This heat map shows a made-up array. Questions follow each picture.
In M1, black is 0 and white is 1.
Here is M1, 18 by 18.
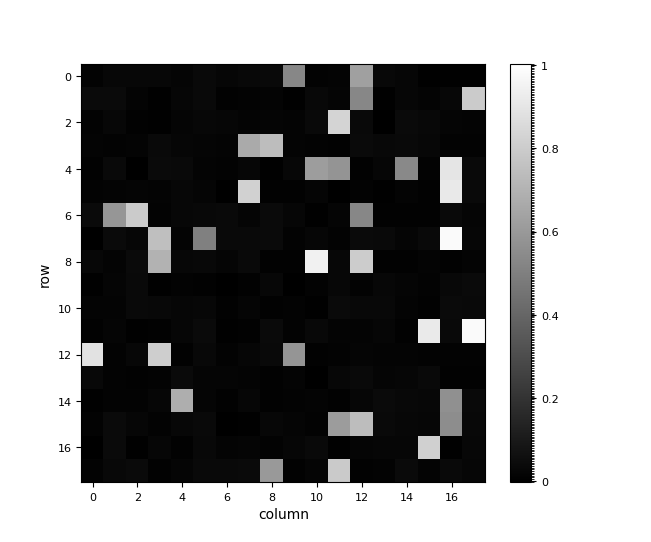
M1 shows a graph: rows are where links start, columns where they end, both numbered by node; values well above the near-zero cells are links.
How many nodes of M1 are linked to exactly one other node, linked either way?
0
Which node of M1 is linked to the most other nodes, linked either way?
node 12
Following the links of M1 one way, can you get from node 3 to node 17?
yes
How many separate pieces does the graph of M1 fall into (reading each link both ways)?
2
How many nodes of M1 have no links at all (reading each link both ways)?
1
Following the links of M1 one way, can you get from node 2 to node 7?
yes
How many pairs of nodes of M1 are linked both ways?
8
